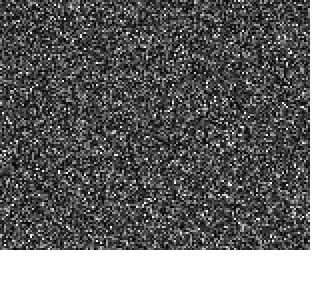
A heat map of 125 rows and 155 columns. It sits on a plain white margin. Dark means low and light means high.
Grain: fine. Mirror symmetry: none. Slope: none. Stripes: none. Histogram: skewed, a long tail of high values. Average level on the scale: 30%. Odd rows or columns: none.
